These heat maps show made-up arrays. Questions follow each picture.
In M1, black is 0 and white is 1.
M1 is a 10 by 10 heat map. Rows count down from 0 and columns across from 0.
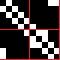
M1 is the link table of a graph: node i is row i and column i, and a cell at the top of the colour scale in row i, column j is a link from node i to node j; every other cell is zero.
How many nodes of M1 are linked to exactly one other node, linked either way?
0
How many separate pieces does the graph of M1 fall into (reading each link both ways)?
1
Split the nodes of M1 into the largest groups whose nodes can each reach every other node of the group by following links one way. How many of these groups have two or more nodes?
1
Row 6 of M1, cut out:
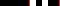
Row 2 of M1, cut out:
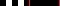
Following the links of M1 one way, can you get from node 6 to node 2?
yes
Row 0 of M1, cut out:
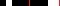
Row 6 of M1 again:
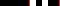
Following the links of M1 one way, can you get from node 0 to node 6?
yes
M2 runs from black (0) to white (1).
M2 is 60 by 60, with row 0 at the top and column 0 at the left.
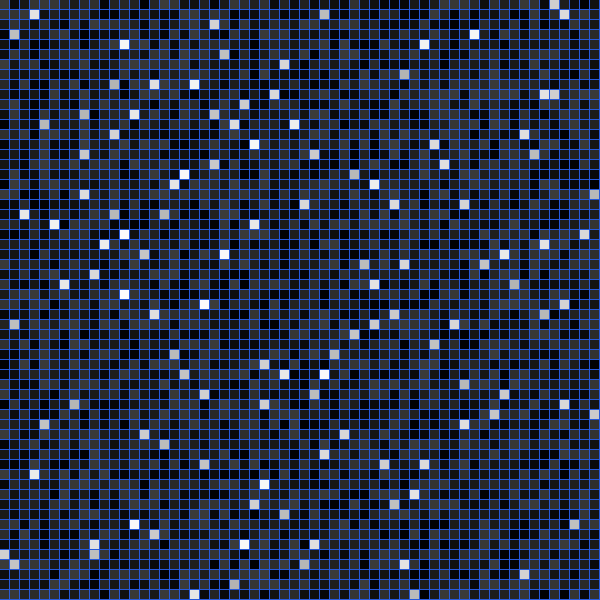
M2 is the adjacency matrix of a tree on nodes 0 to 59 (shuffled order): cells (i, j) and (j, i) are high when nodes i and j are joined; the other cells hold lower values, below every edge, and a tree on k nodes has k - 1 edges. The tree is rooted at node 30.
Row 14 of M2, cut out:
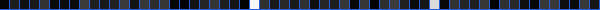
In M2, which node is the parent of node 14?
25
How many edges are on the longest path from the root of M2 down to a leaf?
9
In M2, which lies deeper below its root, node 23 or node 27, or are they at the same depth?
the same depth
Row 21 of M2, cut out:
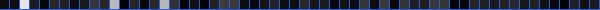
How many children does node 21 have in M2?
2
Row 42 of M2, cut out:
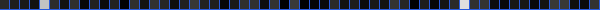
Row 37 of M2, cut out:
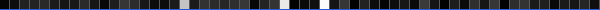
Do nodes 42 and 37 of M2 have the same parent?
no
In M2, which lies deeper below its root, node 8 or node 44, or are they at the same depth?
node 44
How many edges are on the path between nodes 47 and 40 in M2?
4
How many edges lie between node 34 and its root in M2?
7
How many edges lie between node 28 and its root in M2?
5
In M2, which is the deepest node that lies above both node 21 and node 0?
31
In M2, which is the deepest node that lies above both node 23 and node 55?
20
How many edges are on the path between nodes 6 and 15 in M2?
10
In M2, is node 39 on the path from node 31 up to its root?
yes
